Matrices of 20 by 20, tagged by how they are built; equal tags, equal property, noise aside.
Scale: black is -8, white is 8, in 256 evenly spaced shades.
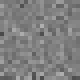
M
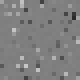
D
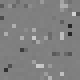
D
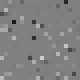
D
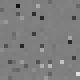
D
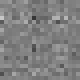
M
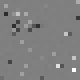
D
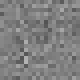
M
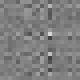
M
